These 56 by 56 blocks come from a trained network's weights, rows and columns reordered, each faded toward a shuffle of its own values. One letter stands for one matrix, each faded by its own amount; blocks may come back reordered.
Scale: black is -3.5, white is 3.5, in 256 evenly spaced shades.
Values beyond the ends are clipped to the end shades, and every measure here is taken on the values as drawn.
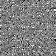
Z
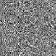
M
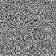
M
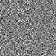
M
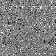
Z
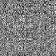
M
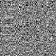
M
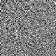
M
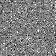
Z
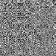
M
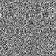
M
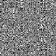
M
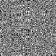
M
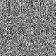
M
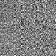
M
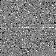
Z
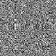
M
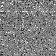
Z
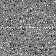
Z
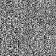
M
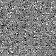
Z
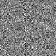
M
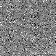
Z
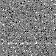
Z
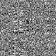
M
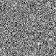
M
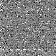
Z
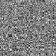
M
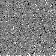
Z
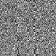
M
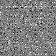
Z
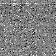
Z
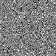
Z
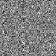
M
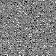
Z
